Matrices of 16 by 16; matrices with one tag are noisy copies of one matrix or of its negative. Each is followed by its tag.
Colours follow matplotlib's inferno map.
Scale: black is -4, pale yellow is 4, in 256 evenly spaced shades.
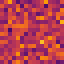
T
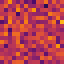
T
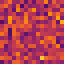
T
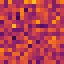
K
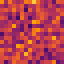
K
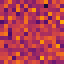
T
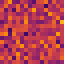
T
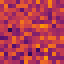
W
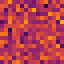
T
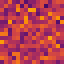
T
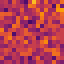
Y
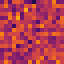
K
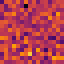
W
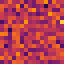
T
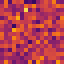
K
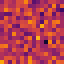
Y
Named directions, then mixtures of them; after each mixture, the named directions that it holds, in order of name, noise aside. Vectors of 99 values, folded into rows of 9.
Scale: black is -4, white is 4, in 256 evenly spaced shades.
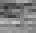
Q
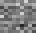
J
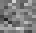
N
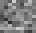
N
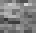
N, Q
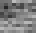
N, Q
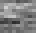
Q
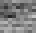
N, Q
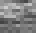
Q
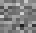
J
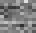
J, Q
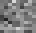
N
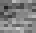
N, Q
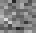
N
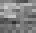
Q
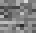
J, Q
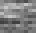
Q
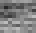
N, Q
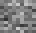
J, N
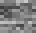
J, Q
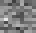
J, N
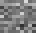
J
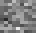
J, N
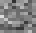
J, N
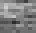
Q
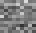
J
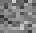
J, N
